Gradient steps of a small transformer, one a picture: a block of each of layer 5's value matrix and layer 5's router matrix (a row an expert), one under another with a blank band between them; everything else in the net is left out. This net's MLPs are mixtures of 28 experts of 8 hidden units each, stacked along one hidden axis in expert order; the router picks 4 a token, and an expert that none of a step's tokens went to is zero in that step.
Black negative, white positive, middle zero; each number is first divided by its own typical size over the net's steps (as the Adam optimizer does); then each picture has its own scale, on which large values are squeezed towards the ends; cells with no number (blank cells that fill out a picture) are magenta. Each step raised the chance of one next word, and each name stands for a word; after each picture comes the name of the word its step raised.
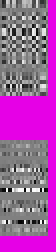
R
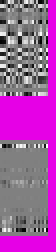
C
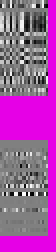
C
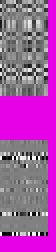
C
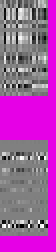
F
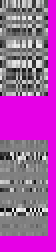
R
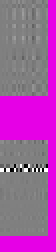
F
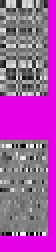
R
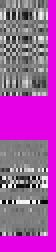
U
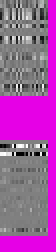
F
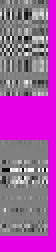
U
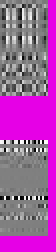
F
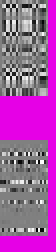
C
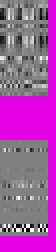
F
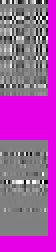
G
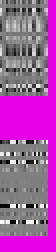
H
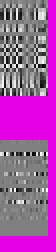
U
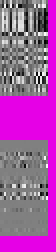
C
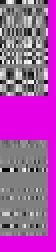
R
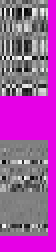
H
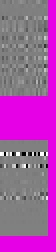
U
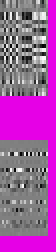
U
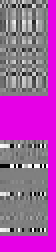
C
